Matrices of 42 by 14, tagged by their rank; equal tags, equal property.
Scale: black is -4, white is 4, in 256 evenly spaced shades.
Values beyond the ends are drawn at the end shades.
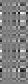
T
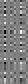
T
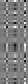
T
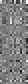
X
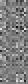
X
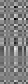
T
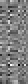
X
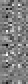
X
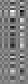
T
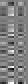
T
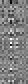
X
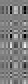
T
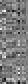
X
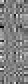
X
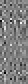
X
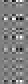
T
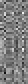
X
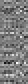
X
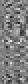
X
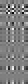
T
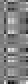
T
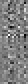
X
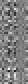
X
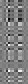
T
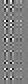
T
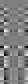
T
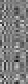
X
